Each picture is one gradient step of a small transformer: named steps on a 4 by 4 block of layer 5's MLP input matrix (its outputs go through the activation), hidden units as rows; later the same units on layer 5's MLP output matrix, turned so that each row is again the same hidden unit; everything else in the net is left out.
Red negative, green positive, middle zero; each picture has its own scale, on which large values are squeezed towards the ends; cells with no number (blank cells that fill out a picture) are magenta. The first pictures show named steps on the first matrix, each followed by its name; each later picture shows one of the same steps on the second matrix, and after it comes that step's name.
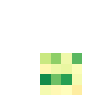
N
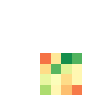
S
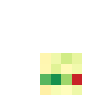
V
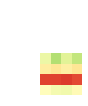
V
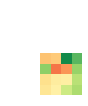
S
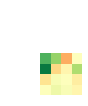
S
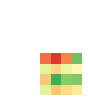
N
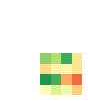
V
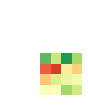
S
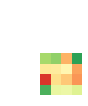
N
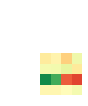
V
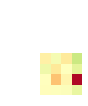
V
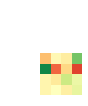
S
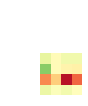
V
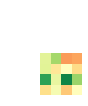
N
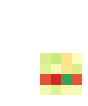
V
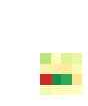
V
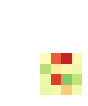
N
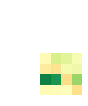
V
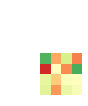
S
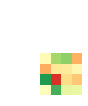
N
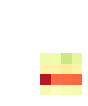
V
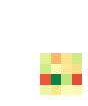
V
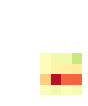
V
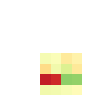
V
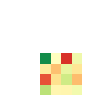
N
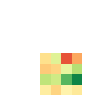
N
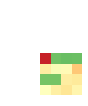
N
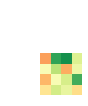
N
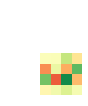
V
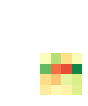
S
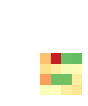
N
